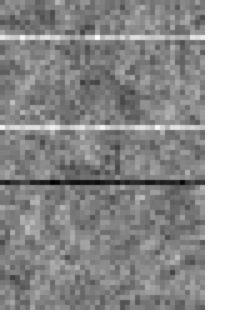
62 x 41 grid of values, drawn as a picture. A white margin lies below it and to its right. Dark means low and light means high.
Grain: streaks across. Odd lines: rows 8, 26 and 37. Slope: none. Histogram: heavy tails on both sides.
